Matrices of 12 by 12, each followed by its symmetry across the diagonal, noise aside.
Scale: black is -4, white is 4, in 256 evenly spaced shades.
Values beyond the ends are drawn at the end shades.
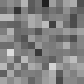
neither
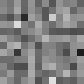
antisymmetric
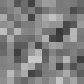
antisymmetric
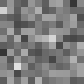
neither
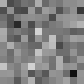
neither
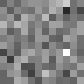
neither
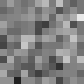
antisymmetric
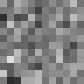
neither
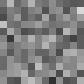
neither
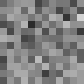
neither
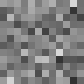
neither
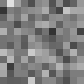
antisymmetric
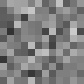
antisymmetric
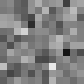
antisymmetric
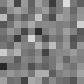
antisymmetric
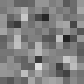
antisymmetric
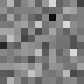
neither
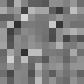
antisymmetric
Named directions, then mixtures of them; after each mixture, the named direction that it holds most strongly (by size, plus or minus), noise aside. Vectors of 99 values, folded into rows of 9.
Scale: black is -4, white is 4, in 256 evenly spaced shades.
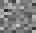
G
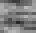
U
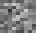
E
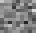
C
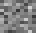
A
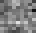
C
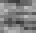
U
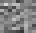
E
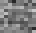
G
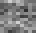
U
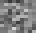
E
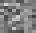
E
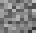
C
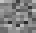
C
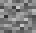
C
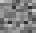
C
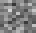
E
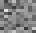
G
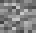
E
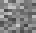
G
